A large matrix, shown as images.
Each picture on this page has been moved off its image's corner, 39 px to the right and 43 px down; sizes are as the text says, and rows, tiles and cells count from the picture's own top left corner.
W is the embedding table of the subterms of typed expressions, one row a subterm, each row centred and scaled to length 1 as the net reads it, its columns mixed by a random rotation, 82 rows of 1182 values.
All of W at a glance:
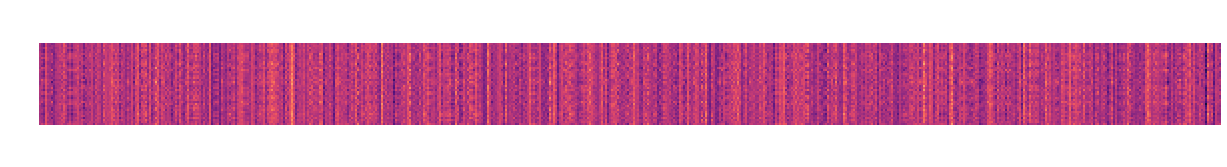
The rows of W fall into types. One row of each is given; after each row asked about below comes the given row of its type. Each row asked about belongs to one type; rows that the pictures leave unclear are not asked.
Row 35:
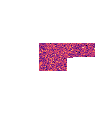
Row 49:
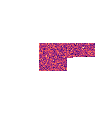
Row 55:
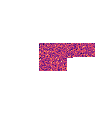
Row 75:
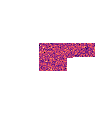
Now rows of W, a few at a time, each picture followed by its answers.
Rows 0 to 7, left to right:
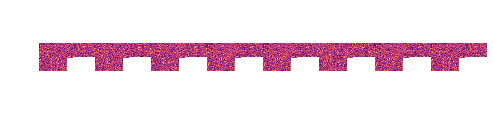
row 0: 55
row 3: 35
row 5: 49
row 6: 35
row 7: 55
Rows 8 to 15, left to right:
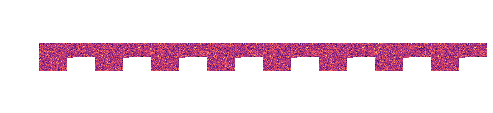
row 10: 49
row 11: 55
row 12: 49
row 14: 75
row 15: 49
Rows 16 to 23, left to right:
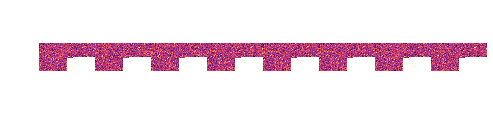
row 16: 35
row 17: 49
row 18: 55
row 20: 55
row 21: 55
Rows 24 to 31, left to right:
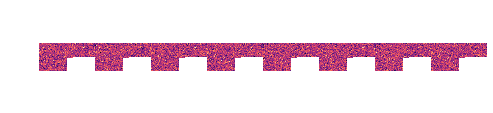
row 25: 75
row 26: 49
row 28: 55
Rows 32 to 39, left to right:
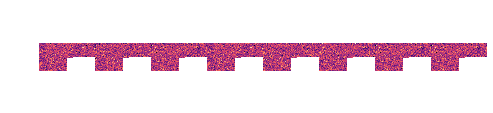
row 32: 35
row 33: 55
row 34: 75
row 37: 75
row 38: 75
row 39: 75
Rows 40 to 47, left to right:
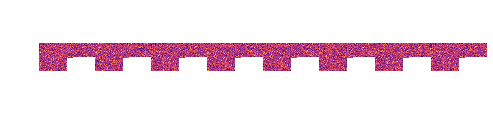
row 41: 75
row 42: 55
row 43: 55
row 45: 49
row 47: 55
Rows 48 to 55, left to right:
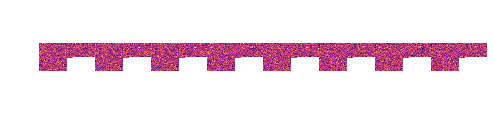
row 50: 49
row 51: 75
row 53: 55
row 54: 75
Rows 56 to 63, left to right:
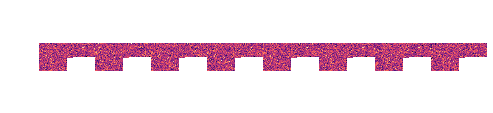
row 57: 75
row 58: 55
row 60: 49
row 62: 35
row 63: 55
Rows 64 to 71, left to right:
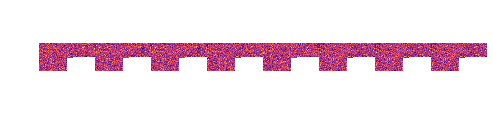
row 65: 75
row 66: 75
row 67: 55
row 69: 35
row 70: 35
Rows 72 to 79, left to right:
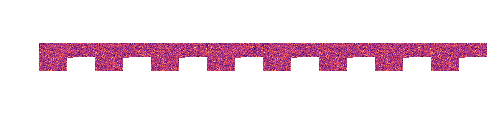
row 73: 55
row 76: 35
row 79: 55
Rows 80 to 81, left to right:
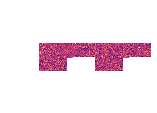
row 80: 75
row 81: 49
